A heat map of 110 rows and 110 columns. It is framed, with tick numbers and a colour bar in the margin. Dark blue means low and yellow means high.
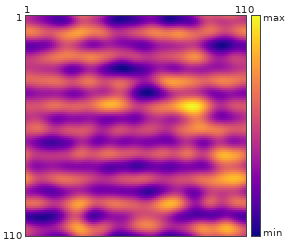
Ninth with the highest average: middle right. Histogram: bell-shaped. Lone odd cells: none. Stripes: horizontal, repeating 9 times.
